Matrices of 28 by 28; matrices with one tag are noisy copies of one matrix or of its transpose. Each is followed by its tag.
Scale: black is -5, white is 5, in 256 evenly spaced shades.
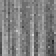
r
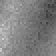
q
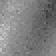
q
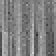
r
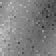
q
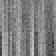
r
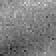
q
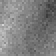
q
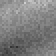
q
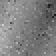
q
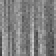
r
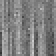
r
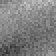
q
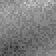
q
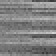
r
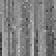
r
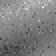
q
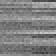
r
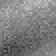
q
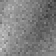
q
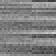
r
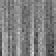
r
